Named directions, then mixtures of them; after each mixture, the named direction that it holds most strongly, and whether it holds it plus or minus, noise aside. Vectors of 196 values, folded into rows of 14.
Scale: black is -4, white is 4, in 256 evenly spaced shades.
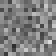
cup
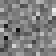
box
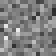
box, minus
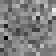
box, plus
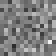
cup, plus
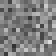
cup, plus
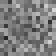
cup, plus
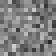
cup, minus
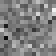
box, plus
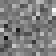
box, plus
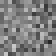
cup, minus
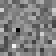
box, plus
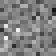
box, minus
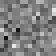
box, plus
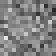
cup, minus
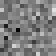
box, plus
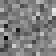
box, plus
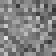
cup, minus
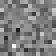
box, plus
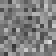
cup, plus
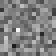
box, minus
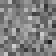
cup, minus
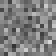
cup, plus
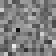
cup, minus
